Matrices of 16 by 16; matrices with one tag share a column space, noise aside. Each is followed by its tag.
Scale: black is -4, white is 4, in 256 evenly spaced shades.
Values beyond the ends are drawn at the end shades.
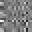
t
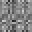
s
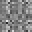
s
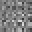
t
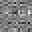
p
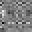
p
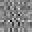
t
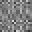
s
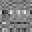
p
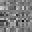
t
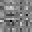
t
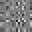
t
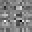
t
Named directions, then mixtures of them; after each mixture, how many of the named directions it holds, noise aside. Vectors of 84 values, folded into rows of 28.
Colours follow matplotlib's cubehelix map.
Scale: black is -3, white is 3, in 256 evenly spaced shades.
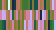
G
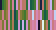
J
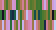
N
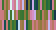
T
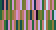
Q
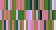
three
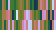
three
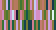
three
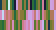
two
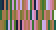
two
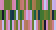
one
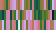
two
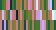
three
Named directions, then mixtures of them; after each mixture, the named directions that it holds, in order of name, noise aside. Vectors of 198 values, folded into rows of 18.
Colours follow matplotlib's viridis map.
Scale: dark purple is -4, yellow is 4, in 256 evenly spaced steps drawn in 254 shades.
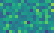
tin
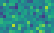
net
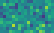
net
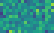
net, tin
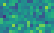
net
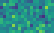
net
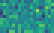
net, tin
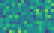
net, tin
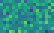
tin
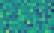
tin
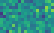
net, tin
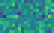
net, tin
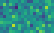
net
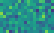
net, tin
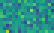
tin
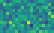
net, tin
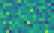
tin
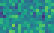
net, tin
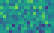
net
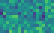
net, tin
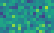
net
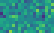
net, tin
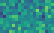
net, tin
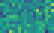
net, tin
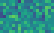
net, tin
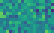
net, tin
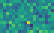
net, tin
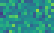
net, tin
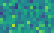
net
